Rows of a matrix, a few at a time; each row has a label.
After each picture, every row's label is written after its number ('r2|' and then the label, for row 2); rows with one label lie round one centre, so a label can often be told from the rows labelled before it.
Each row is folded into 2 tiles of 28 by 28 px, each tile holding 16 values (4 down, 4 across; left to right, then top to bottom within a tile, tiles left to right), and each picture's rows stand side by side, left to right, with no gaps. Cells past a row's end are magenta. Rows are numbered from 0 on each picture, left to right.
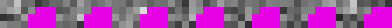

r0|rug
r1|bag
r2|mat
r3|bag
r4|bag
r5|bag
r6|rug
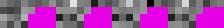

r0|bag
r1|rug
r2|rug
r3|rug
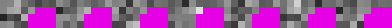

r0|rug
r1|bag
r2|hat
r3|mat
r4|hat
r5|rug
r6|bag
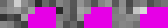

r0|rug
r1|bag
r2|mat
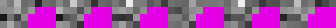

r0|rug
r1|rug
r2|rug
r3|bag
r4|rug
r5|rug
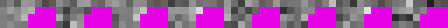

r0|mat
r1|hat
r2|mat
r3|mat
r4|hat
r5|bag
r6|mat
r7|rug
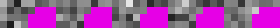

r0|hat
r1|bag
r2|rug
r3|rug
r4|mat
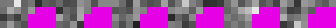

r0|rug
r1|bag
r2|bag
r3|rug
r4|mat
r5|hat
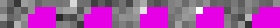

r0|hat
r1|rug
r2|mat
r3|mat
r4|bag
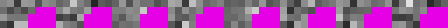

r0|hat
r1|rug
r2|mat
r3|hat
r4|mat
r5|hat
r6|hat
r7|rug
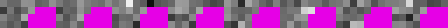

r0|bag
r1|bag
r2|rug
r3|rug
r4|hat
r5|mat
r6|hat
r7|rug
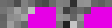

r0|mat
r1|hat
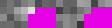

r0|mat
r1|bag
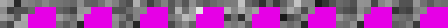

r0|hat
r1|bag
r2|bag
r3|mat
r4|rug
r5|rug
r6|bag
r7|bag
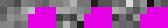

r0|mat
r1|rug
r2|rug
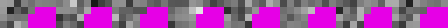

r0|hat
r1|rug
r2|hat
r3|mat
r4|bag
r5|mat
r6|bag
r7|hat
